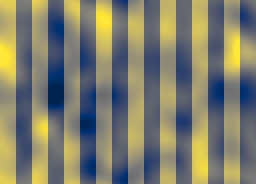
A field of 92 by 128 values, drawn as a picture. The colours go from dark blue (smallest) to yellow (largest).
Average level on the scale: 50%. Stripes: upright, repeating 8 times. Slope: none.
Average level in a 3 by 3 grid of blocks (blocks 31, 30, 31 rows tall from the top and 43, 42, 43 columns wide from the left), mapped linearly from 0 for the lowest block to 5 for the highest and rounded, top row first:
4 5 4 / 0 1 0 / 5 1 4
